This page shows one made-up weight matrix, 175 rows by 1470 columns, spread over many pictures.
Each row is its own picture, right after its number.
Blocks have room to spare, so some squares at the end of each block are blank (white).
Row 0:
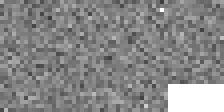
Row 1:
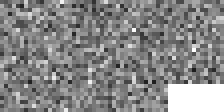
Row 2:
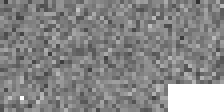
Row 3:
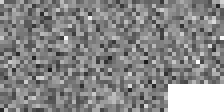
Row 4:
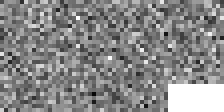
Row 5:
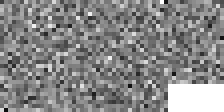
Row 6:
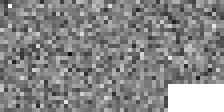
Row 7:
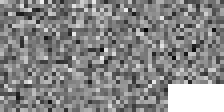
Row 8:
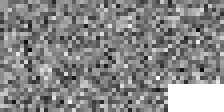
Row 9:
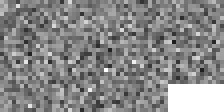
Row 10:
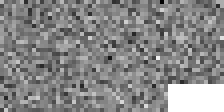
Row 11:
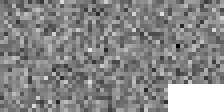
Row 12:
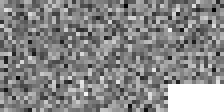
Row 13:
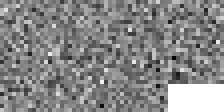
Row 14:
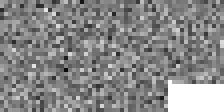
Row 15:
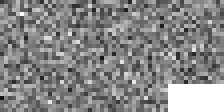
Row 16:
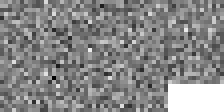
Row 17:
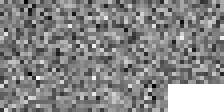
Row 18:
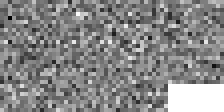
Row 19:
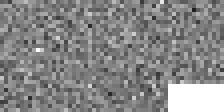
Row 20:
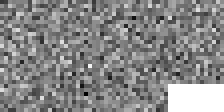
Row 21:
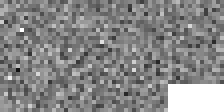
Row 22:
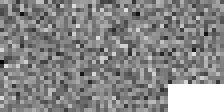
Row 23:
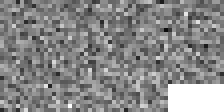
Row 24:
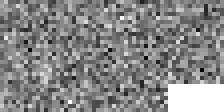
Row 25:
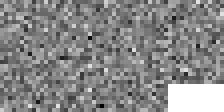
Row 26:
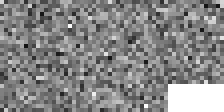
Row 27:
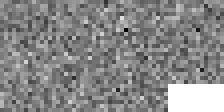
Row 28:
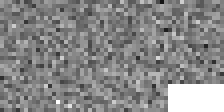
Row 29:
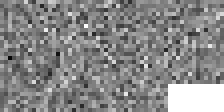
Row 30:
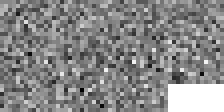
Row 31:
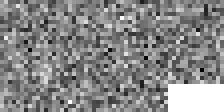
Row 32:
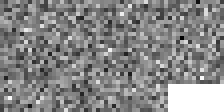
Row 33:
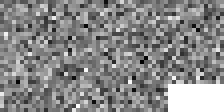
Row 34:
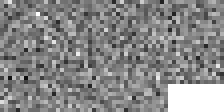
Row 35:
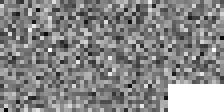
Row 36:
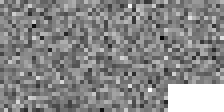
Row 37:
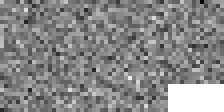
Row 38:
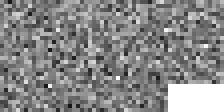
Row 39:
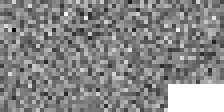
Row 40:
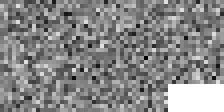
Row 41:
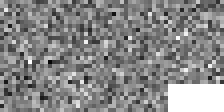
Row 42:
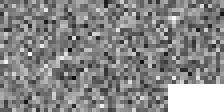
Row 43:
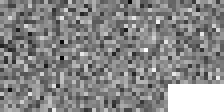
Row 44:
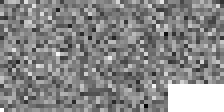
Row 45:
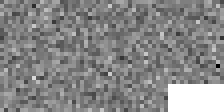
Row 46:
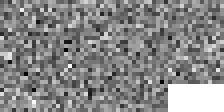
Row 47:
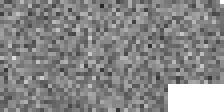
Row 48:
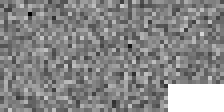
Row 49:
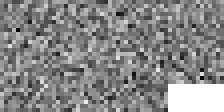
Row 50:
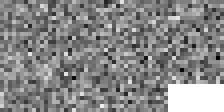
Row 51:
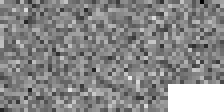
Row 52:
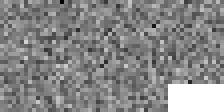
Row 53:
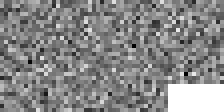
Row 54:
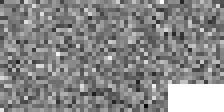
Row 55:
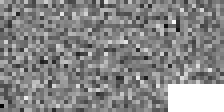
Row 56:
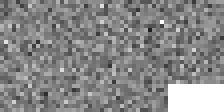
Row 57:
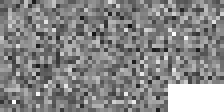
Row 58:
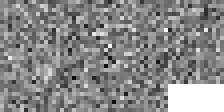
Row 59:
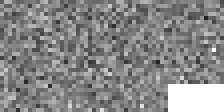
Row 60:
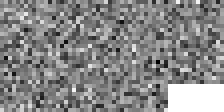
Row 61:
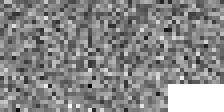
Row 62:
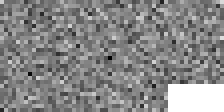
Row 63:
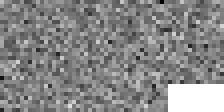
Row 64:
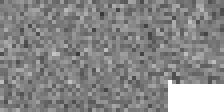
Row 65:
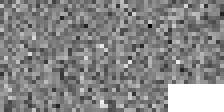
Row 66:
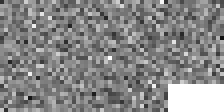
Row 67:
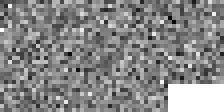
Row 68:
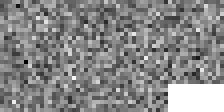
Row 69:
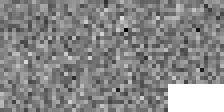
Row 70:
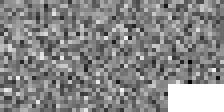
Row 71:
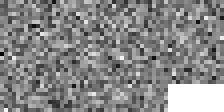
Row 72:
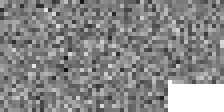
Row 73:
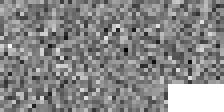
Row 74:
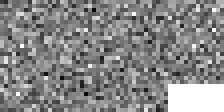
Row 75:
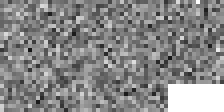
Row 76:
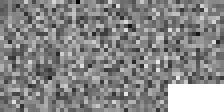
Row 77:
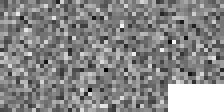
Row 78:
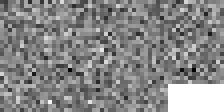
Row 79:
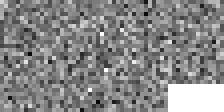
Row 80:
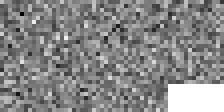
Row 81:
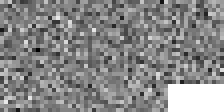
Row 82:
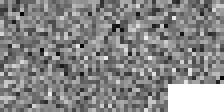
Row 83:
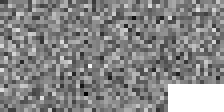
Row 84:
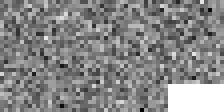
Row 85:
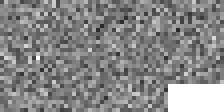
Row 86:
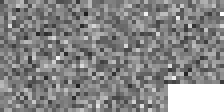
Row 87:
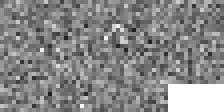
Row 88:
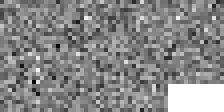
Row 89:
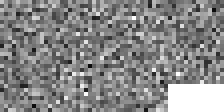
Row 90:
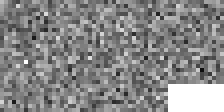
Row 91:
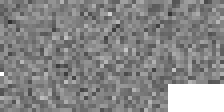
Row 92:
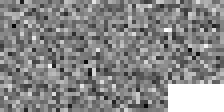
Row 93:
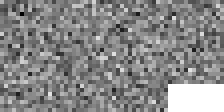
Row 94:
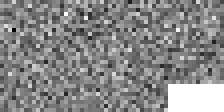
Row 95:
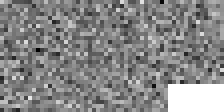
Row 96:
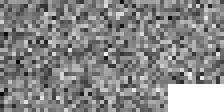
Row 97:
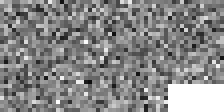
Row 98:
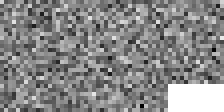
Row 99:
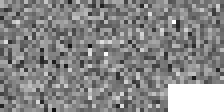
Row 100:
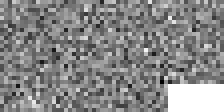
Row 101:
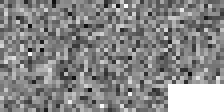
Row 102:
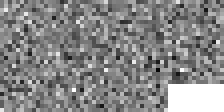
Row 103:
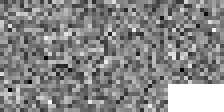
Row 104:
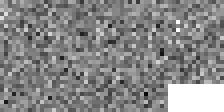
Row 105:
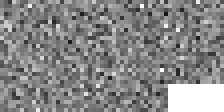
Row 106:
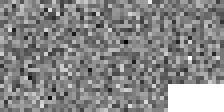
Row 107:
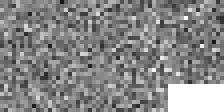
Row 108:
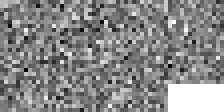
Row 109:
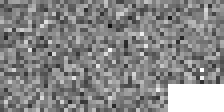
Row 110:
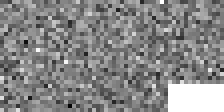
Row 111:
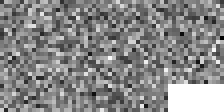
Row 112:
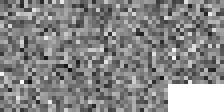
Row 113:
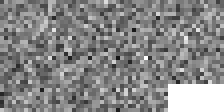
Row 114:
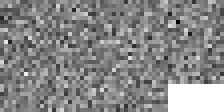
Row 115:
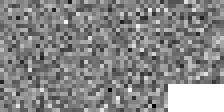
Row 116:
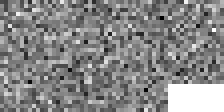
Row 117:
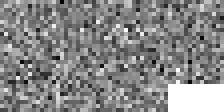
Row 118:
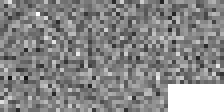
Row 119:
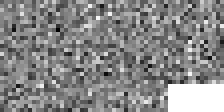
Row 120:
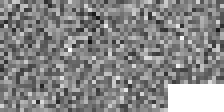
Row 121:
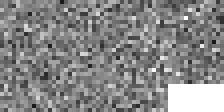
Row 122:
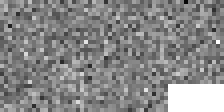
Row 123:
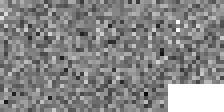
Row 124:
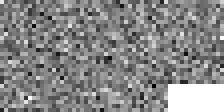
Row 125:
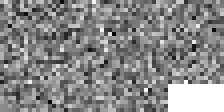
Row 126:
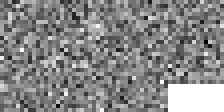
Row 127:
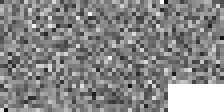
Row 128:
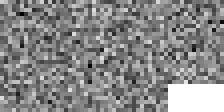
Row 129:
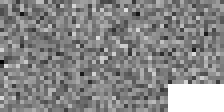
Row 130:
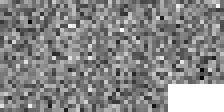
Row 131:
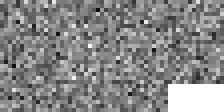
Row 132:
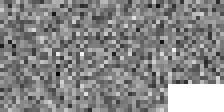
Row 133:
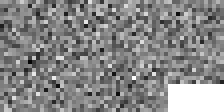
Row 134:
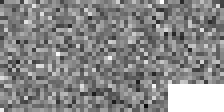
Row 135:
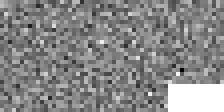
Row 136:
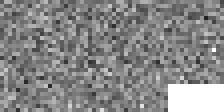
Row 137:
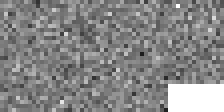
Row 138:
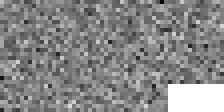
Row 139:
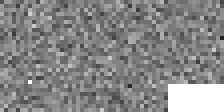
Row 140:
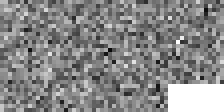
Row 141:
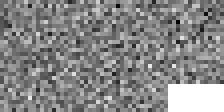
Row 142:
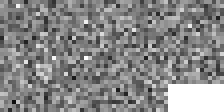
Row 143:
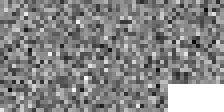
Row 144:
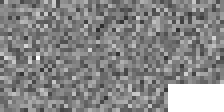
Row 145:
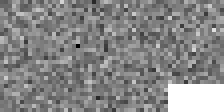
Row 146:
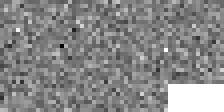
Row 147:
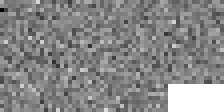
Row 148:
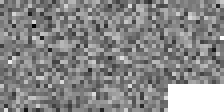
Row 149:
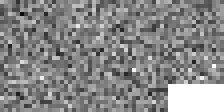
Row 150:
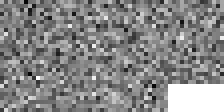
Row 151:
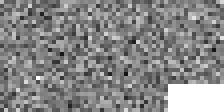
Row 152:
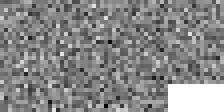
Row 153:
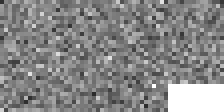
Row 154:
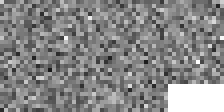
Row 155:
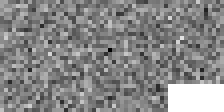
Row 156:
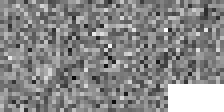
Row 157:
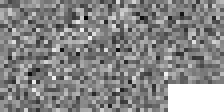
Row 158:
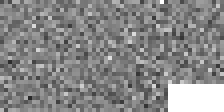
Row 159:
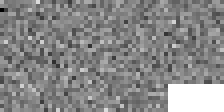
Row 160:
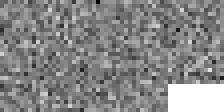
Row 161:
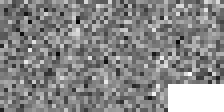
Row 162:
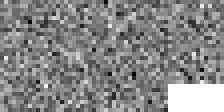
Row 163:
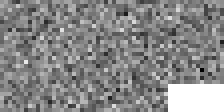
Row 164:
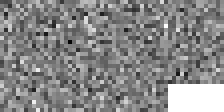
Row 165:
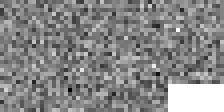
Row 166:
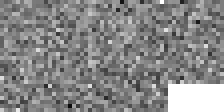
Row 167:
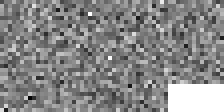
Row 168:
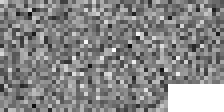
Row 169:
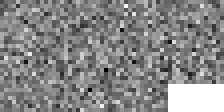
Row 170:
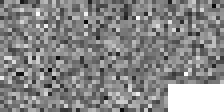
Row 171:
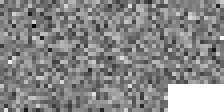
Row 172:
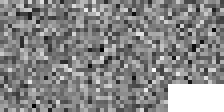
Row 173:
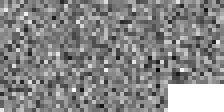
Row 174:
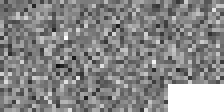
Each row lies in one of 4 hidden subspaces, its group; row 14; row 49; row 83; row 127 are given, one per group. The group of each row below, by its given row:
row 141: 14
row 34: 127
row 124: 127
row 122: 83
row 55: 14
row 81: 127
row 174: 83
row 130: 49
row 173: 49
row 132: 83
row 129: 83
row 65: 49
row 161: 49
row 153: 127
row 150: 127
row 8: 49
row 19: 127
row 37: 127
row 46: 14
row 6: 14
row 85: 14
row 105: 14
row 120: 14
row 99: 14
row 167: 127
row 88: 14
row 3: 127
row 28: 127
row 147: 14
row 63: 127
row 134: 127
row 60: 49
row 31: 49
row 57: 49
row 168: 83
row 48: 83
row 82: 83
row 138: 127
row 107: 83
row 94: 14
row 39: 14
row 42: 49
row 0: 127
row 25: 49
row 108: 14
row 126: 14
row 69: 49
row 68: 49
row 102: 49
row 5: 127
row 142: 49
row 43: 83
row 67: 14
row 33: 49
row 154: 127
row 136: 127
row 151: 127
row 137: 14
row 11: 83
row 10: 127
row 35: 127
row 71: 127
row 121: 83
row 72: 14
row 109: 49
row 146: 49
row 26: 127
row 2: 49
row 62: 127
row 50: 49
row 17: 127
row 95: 127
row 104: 14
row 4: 127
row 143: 49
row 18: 14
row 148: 127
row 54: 127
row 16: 14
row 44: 127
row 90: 49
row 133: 14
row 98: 127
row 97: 83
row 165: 14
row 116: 83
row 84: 83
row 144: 14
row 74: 83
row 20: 83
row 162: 49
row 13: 49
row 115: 14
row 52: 83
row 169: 49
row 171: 127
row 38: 127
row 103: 83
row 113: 49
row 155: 49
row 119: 14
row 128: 83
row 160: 14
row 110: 127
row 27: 49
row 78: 83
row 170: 14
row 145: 83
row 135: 14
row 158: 127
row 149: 83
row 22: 83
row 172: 83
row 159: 14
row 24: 49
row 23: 127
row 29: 49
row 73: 83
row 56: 14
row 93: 83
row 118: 127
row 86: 14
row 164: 14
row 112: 83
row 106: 14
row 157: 14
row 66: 127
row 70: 83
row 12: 83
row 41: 83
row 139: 127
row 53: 14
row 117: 83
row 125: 83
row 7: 83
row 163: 49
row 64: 127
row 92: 127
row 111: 127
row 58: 49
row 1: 83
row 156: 49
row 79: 49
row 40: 49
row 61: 127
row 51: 127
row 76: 49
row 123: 14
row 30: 49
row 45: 127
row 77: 49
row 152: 14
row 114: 14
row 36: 127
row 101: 49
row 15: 83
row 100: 14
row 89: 83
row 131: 49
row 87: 83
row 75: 49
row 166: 127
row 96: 49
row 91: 83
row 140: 49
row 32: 49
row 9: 49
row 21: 49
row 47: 127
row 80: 83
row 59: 127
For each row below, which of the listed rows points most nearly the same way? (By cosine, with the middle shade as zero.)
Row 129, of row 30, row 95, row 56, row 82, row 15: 82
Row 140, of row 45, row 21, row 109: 21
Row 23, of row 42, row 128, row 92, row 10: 10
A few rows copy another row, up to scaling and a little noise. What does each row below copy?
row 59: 136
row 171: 148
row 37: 51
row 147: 159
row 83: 20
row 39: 94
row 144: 85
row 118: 34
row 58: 156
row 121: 107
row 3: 154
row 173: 102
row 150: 17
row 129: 22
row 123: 104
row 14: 72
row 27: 69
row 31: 24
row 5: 127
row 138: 63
